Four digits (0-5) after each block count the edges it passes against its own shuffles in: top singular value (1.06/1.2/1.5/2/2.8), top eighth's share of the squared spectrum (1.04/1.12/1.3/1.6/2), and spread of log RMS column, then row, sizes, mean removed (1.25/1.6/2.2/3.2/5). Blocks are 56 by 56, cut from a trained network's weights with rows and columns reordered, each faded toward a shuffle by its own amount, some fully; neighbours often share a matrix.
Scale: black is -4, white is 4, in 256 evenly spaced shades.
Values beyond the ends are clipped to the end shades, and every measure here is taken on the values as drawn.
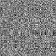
4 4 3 1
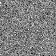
1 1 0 0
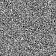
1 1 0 0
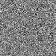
3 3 1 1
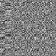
4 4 2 3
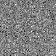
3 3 0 1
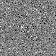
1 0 0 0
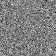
1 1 0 1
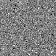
2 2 0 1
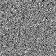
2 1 0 0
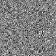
3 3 1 1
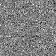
2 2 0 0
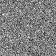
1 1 0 0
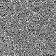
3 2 1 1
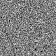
1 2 0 0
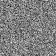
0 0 0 0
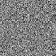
3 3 1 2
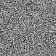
0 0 0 0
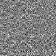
3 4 2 2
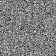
0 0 0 0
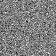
1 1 0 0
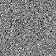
2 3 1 1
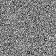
0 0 0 0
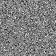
0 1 0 0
